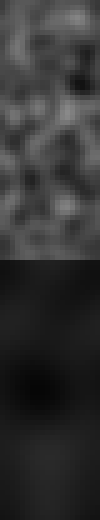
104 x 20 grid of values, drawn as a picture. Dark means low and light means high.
The table splits into 2 rows of 1 panel. Panel 1,1: low, blotchy. Panel 2,1: very low, smooth, faint in contrast.
